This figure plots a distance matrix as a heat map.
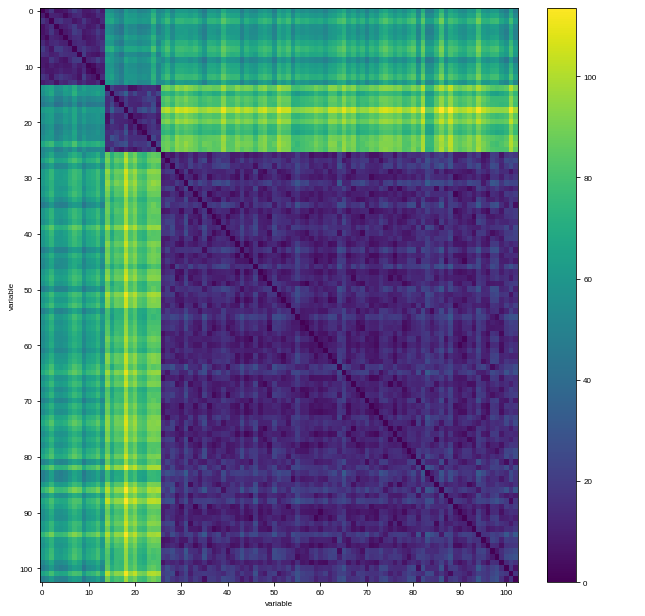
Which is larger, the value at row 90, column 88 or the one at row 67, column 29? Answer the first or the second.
the first
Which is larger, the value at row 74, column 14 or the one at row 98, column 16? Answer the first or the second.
the first
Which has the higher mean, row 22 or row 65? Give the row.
22
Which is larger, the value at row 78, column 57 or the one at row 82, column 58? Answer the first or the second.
the second
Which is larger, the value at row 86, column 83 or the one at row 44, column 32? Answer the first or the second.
the first
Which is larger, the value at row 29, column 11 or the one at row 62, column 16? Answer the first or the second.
the second
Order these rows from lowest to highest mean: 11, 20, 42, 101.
42, 101, 11, 20
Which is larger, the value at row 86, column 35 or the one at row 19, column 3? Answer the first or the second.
the second
